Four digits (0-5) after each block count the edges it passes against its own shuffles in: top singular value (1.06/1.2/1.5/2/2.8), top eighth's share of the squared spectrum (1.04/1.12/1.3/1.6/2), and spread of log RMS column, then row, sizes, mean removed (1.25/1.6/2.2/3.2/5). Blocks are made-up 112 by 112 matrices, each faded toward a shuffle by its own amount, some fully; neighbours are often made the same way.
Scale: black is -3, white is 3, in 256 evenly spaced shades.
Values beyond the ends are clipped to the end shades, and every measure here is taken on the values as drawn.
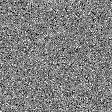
0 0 0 0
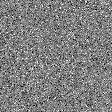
0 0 0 0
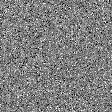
0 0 0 0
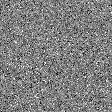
0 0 0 0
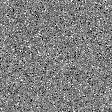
0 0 0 0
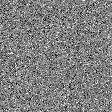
0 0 0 0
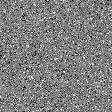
1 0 0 0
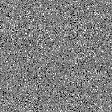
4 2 1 1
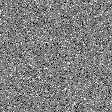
2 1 0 0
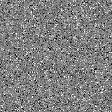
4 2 1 1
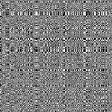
5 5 4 4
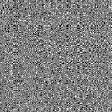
5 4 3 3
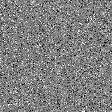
3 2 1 0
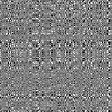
5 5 4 4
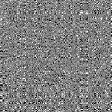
4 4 3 3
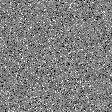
1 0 0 0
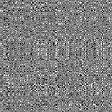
5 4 3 3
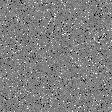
0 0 0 0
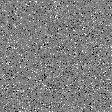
2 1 0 1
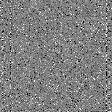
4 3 2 0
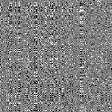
5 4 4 3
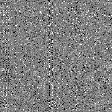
4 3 2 2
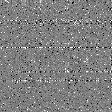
4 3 2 2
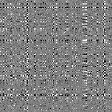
5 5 4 4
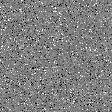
3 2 0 1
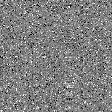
3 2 0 0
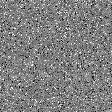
3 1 0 0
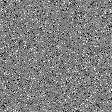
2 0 0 0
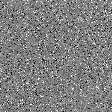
2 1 0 0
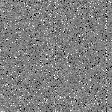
3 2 1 0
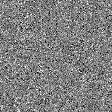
2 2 1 0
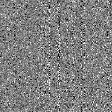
3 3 3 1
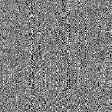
4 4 4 1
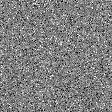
1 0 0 0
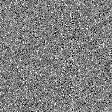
2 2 2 0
